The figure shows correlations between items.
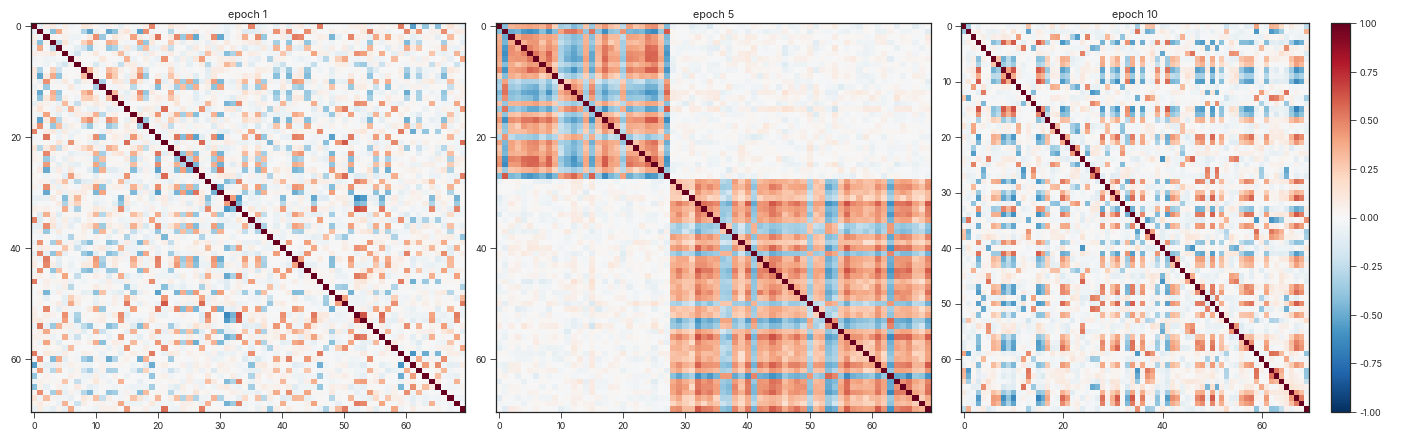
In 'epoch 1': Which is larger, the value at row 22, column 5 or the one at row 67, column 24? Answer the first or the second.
the first
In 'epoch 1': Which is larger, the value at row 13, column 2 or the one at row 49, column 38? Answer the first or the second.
the first
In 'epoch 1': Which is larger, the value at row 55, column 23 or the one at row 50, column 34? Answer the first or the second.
the first
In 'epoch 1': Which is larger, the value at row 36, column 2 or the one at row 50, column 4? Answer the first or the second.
the first
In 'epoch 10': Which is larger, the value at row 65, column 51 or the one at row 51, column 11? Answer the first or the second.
the second
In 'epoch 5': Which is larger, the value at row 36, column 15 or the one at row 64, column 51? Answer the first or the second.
the second
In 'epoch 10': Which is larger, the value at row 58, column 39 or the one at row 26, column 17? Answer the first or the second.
the second
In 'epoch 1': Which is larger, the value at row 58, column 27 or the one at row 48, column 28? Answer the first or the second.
the first
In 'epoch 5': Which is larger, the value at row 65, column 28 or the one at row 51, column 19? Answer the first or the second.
the first
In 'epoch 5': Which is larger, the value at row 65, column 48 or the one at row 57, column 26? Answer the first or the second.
the first
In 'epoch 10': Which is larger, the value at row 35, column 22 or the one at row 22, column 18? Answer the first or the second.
the first
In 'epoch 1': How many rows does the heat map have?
70
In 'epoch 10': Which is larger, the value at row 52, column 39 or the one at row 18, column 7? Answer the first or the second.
the second
